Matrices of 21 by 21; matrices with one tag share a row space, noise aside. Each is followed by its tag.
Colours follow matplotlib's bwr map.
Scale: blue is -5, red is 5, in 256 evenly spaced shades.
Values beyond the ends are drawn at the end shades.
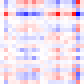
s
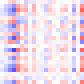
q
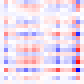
s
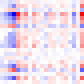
q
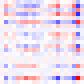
s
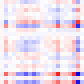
s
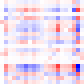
s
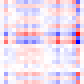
s
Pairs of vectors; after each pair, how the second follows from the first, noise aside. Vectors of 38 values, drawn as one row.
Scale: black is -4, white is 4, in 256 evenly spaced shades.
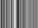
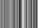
reversed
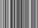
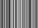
negated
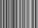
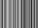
reversed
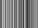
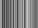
negated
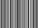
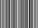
negated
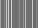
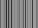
negated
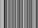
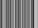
reversed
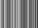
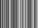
reversed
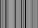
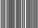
negated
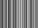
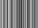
negated
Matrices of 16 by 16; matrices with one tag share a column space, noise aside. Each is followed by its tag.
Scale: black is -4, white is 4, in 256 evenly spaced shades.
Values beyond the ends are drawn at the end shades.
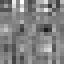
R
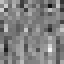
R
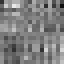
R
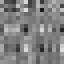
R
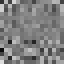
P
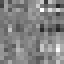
R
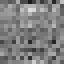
P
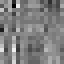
R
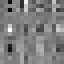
R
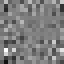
P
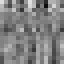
R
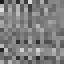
P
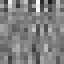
R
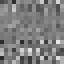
P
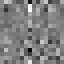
P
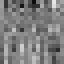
R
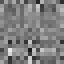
P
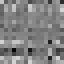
P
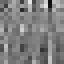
R
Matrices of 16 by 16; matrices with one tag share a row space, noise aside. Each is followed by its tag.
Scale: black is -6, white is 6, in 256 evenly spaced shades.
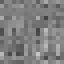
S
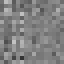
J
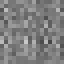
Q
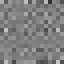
Q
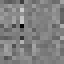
J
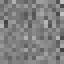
Q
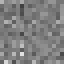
J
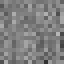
Q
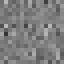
Q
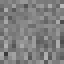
Q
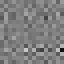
Q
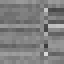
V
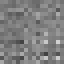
S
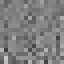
Q
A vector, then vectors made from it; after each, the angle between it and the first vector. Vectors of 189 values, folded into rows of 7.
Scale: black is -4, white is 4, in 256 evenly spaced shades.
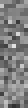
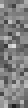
nearly parallel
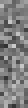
nearly parallel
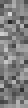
partly opposed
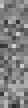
nearly parallel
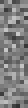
partly aligned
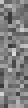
partly opposed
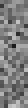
nearly opposite
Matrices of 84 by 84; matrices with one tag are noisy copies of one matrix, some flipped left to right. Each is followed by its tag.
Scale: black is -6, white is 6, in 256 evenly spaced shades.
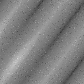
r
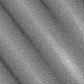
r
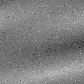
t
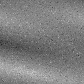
t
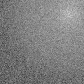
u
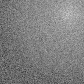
u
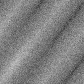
r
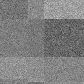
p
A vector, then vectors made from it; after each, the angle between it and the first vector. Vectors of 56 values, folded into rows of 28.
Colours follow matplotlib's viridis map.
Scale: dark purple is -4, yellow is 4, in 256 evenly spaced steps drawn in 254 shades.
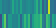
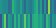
nearly parallel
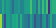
nearly opposite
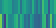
nearly opposite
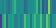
nearly parallel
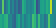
orthogonal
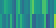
partly opposed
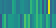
nearly parallel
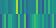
partly aligned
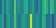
partly opposed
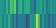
orthogonal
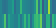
nearly parallel
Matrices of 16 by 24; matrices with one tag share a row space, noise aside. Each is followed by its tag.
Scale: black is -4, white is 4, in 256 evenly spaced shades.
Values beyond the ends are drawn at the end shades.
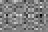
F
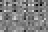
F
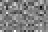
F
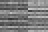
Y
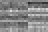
Y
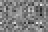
F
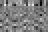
F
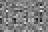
F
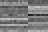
Y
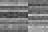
Y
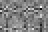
F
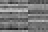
Y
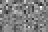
F
